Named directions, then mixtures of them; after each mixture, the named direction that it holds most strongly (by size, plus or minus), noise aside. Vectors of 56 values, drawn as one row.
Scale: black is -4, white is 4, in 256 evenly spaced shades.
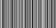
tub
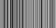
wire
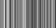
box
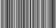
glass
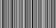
tub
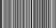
tub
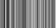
box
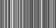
wire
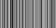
wire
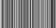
glass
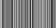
tub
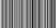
tub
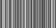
tub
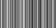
tub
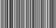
glass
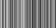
box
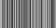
glass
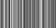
wire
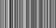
box
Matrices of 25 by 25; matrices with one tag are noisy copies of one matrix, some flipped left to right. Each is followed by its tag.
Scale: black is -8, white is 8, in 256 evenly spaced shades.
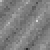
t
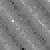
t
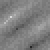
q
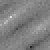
q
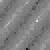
t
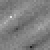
q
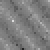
t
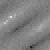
q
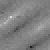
q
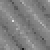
t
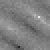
q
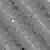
t
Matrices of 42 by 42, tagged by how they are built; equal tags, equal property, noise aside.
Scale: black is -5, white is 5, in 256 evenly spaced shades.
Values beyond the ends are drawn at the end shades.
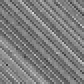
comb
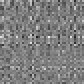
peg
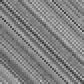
comb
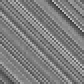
comb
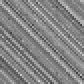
comb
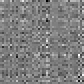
peg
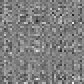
peg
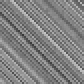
comb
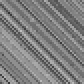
comb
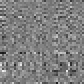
peg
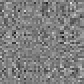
peg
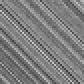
comb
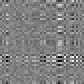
peg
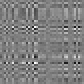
peg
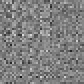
peg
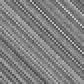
comb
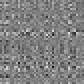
peg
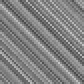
comb
